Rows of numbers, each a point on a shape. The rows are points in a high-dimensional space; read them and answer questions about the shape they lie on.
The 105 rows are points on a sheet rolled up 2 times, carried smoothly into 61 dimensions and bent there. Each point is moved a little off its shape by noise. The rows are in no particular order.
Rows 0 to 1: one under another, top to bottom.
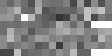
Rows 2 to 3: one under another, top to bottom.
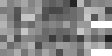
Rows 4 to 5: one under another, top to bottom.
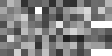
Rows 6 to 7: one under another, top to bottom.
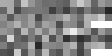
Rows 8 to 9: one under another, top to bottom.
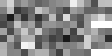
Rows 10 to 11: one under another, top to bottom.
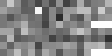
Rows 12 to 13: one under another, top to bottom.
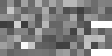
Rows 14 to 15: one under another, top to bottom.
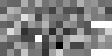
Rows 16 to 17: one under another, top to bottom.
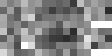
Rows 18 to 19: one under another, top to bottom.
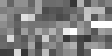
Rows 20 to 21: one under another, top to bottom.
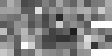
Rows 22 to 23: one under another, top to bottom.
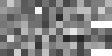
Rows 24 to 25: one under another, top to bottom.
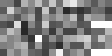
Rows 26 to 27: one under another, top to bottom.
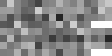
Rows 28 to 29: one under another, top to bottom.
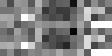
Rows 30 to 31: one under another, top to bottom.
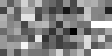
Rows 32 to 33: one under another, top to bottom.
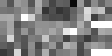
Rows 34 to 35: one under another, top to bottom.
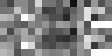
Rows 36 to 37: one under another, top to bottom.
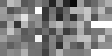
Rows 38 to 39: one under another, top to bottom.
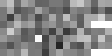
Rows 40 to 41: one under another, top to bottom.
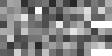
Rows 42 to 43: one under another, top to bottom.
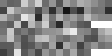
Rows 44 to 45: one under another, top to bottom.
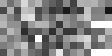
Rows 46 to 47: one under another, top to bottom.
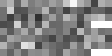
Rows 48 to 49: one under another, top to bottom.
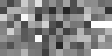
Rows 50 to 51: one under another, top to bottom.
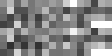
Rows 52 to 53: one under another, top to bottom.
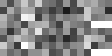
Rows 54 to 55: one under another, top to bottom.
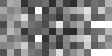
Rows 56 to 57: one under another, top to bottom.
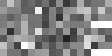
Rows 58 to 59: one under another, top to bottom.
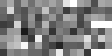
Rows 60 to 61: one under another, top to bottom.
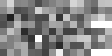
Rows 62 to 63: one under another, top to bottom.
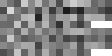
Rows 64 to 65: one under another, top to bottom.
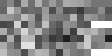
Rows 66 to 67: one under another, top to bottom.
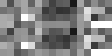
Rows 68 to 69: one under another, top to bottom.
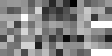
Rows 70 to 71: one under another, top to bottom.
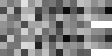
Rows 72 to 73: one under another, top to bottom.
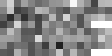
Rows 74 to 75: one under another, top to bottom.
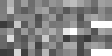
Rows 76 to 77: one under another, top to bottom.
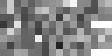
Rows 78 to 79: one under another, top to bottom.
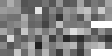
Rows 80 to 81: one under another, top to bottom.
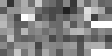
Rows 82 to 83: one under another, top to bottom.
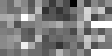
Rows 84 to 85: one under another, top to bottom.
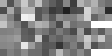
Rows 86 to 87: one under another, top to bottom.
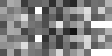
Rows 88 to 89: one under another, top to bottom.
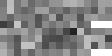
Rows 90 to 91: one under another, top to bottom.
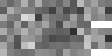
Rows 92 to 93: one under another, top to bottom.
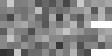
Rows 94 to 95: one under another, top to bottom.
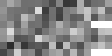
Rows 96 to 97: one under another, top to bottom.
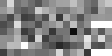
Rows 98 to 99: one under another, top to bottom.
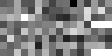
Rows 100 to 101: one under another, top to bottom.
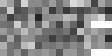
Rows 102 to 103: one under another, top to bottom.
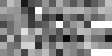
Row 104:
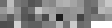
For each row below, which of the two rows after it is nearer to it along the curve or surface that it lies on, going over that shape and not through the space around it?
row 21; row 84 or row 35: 35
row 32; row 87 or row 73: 87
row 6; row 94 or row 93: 93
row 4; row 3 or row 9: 9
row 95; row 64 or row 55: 64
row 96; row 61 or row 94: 94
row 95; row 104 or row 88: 104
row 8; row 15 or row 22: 22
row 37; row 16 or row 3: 16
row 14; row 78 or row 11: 11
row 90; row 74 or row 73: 74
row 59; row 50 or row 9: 9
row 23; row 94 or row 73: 73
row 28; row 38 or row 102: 102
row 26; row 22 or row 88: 22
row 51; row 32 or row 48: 48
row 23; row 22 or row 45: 22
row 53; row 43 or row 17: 17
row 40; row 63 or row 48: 48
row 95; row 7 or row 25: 7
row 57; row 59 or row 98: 98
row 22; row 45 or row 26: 26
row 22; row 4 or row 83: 83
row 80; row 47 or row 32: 32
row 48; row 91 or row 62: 62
